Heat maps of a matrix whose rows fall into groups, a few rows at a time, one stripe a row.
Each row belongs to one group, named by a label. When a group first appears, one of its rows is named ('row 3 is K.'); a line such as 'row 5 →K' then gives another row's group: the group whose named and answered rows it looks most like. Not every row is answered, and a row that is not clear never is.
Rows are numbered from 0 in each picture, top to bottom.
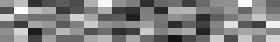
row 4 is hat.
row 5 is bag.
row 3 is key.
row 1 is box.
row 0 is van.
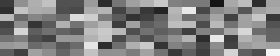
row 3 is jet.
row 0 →key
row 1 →box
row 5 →jet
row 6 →bag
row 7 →key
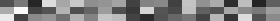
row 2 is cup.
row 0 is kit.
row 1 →hat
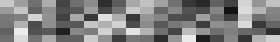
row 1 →bag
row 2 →cup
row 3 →van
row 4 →van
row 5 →box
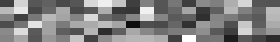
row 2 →key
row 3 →cup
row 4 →bag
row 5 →kit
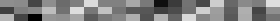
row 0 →bag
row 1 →cup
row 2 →kit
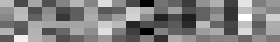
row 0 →cup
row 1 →bag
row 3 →cup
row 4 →cup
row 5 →box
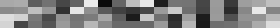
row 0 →bag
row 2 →hat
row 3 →hat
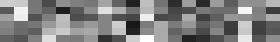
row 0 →hat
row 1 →van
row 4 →kit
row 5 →key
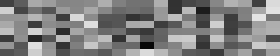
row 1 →hat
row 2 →box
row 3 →bag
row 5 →jet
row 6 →box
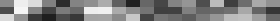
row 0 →box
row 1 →van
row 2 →van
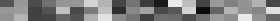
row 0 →jet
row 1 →hat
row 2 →van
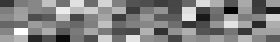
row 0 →cup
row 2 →hat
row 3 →key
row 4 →box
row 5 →van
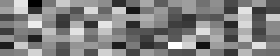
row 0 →jet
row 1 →kit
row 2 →key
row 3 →cup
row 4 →cup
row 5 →kit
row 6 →box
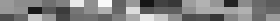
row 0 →cup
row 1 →van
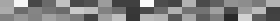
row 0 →hat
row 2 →kit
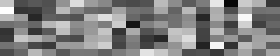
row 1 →kit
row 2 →van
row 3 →kit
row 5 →box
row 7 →key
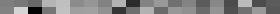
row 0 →kit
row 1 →jet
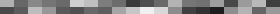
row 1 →key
